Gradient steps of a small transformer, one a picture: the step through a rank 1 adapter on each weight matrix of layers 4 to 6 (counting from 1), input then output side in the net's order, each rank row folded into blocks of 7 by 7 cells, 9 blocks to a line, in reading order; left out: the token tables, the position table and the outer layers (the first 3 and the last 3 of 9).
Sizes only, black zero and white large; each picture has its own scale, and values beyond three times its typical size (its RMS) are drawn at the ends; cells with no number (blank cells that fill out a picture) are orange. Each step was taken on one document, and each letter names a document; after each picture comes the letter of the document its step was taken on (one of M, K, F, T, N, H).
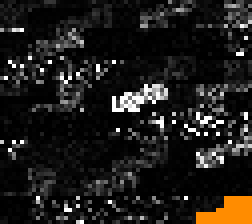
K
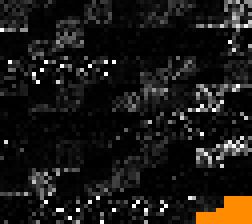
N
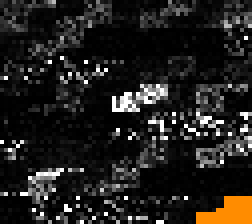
K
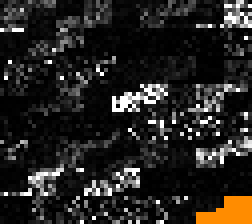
K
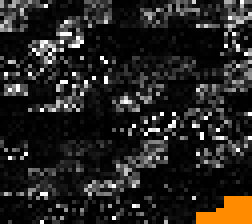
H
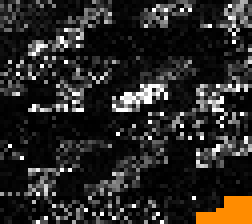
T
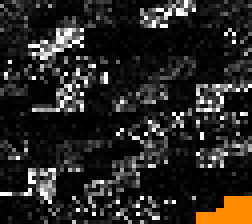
T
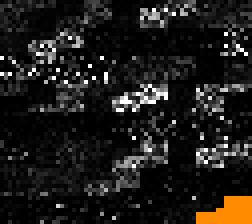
H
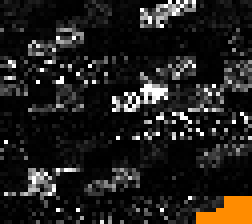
N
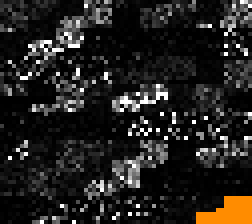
H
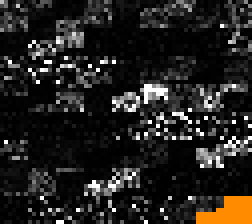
N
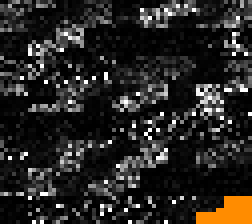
H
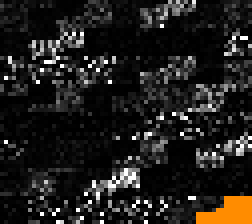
N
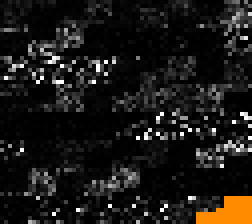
N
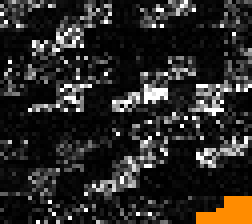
T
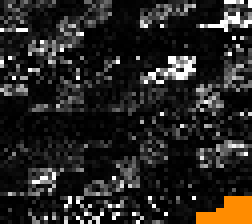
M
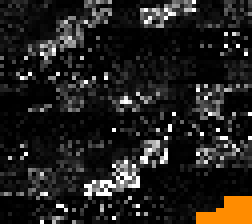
H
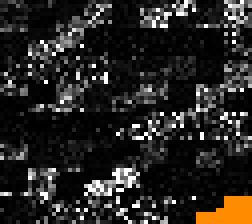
T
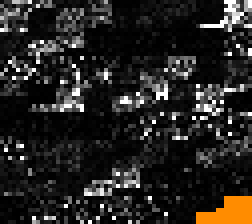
M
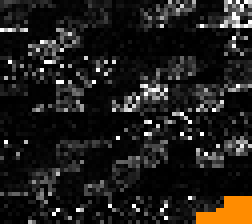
N
